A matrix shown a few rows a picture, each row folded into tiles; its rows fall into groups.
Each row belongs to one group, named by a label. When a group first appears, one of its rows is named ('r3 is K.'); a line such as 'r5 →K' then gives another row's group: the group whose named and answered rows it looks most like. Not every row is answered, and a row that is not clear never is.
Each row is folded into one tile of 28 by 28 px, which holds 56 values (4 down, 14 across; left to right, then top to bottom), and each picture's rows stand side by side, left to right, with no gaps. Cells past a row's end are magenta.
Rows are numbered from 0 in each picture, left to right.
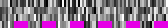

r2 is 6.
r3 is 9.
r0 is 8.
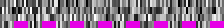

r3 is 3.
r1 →8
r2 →8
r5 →6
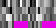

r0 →9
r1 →3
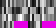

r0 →6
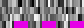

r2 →9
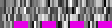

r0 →8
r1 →3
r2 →9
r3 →3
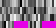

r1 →9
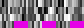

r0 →3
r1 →6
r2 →3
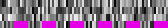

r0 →3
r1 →8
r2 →8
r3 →9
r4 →3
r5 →8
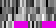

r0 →6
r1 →3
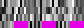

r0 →8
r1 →8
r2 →3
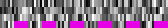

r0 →6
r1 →6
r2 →9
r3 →3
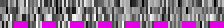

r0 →9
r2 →6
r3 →8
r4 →3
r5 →3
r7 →3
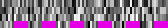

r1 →8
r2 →6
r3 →3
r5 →9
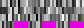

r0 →8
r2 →9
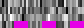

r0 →3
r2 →9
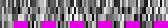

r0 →6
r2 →8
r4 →9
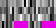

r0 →8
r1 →3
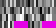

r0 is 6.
